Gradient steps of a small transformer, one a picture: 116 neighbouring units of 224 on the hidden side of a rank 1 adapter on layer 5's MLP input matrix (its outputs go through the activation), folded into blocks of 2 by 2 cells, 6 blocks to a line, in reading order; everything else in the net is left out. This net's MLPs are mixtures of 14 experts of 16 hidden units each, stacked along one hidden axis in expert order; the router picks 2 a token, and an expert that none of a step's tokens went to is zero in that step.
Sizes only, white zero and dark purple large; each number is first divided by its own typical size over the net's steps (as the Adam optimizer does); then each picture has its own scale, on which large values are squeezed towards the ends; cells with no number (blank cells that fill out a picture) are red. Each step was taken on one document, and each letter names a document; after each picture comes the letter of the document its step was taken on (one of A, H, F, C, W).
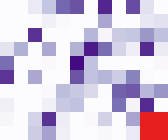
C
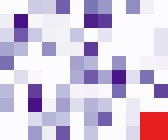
C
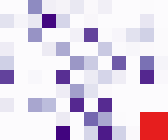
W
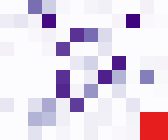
W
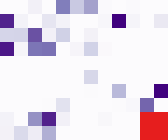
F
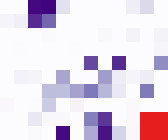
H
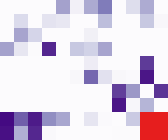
F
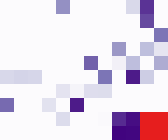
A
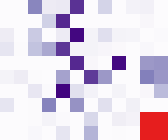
W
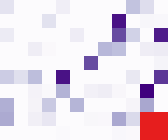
A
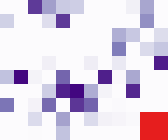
H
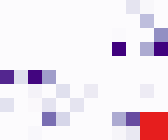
A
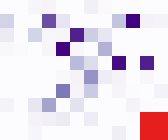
W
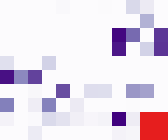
A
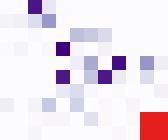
W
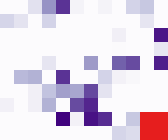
H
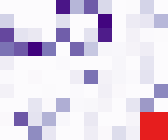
F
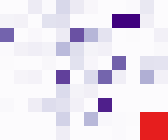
W
